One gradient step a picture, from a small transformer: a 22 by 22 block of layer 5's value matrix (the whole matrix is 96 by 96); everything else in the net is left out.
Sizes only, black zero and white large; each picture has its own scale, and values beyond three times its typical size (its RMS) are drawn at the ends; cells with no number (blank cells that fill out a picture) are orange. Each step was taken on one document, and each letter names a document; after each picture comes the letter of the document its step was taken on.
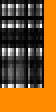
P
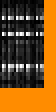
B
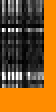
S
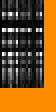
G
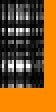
B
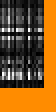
S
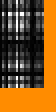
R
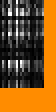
R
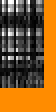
S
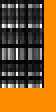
P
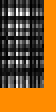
B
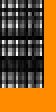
P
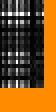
R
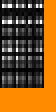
G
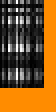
R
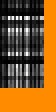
B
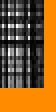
S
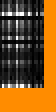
R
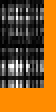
B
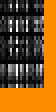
B
